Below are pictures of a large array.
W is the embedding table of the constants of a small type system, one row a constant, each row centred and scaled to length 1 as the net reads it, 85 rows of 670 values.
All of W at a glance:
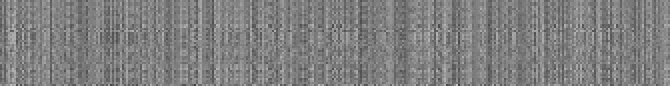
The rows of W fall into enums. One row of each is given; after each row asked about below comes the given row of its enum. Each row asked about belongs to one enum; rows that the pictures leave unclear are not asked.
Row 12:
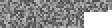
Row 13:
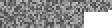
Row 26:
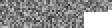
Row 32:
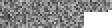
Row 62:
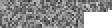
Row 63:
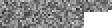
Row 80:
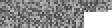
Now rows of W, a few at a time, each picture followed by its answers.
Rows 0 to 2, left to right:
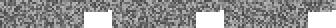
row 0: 13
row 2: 80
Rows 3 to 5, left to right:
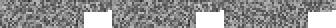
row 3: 62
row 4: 62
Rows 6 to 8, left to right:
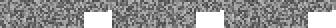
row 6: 12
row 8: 12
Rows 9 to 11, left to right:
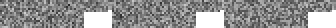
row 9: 26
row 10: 32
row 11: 12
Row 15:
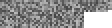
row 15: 80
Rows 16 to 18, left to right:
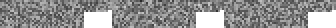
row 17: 62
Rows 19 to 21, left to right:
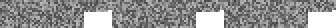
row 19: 80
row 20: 12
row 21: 13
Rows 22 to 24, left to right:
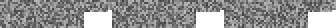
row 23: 13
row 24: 80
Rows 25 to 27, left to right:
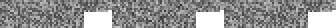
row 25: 80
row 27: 80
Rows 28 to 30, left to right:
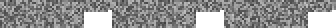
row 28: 13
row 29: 13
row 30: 12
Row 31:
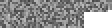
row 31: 12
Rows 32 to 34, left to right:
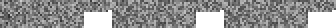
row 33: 13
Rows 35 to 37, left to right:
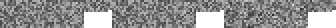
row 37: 63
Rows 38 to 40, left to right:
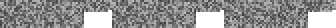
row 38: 13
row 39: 13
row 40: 80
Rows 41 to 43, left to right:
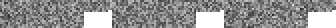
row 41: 32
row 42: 13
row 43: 63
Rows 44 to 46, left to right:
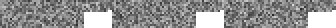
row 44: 62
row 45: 32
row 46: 63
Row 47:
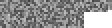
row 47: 12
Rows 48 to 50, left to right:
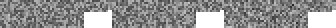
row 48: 12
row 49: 13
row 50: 26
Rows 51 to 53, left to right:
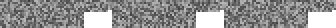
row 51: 12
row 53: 13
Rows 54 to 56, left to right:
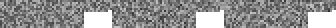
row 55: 26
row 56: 62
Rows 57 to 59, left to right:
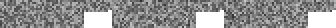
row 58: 62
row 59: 32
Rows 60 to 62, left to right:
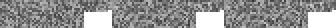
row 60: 80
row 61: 62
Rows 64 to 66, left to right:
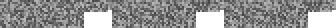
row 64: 12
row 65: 80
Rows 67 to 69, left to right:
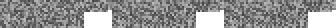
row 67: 12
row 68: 80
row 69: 80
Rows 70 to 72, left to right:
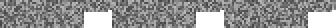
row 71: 13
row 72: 12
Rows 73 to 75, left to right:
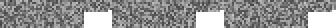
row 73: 13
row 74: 80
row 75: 12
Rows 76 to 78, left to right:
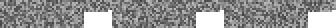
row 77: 12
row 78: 80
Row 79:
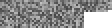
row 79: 80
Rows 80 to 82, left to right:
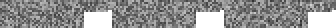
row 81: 13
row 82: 62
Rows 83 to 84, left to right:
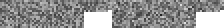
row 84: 63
